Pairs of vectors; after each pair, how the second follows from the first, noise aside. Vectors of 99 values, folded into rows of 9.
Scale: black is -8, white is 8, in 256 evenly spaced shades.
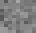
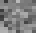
scaled up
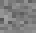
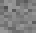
wrapped around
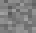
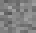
sign-scrambled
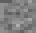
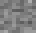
wrapped around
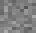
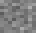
wrapped around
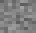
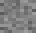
wrapped around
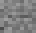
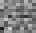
scaled up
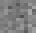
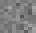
sign-scrambled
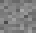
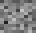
scaled up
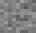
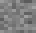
wrapped around
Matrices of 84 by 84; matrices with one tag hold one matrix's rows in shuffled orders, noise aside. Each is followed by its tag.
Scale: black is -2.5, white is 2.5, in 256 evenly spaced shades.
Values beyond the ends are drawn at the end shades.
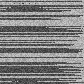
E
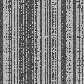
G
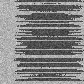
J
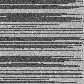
E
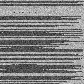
E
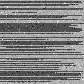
E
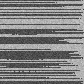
E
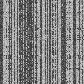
G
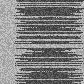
J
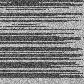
E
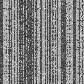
G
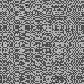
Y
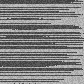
E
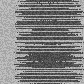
J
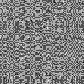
Y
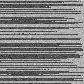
E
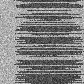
J
